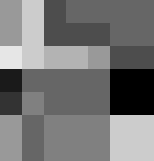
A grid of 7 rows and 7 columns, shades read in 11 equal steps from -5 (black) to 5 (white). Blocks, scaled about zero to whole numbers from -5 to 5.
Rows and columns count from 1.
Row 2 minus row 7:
0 4 -2 -2 -2 -4 -4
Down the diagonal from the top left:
1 3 2 -1 -1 3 3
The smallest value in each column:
-4 -1 -2 -2 -2 -5 -5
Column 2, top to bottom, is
3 3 3 -1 0 -1 -1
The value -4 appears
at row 4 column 1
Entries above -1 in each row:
2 2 5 0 1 6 6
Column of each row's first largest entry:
2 2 1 2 2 6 6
